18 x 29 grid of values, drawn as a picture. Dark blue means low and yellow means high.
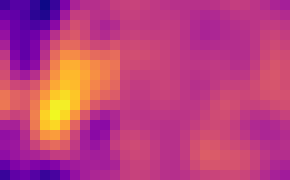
Ninth with the highest average: middle left. Lone odd cells: none. Histogram: heavy tails on both sides. Slope: none. Seam: vertical, 40% of the way across, the right part calmer.
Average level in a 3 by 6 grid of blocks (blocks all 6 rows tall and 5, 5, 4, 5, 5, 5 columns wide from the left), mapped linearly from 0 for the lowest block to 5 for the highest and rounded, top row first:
022222 | 353223 | 122232
